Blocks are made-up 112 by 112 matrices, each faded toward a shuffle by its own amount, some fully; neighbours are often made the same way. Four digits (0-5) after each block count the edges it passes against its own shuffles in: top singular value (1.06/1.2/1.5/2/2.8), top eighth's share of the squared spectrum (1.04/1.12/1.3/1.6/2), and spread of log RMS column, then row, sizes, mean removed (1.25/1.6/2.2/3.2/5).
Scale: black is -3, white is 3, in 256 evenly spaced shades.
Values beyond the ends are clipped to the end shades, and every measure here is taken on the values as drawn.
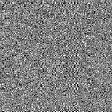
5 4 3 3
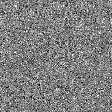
3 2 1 1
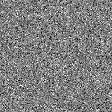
3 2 1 0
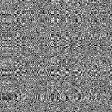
5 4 3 3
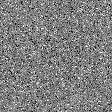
0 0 0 0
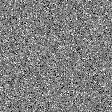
2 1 0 0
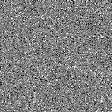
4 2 1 1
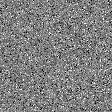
0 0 0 0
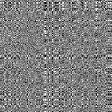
5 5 4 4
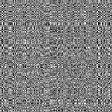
5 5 4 4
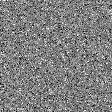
1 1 0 0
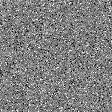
2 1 0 0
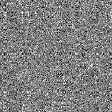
4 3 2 2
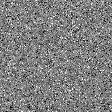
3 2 0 0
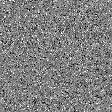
3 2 0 0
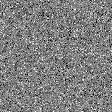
2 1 0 0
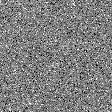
2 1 0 0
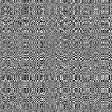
5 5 4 4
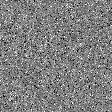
1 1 0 0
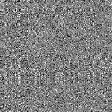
4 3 2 2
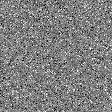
2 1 0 0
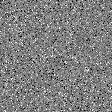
2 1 0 0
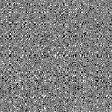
5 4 3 3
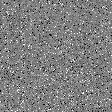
0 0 0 0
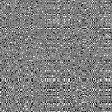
5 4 3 3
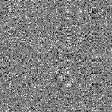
4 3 2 1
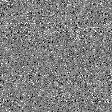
1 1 0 2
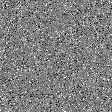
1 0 0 0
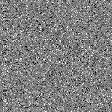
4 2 1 1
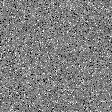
1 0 0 0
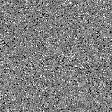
3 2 1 1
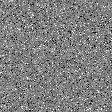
0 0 0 0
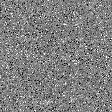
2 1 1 0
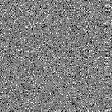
4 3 1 2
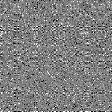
5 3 2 3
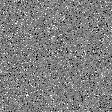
2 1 0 0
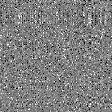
4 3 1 2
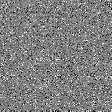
4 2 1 1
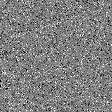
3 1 0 0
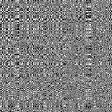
5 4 4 4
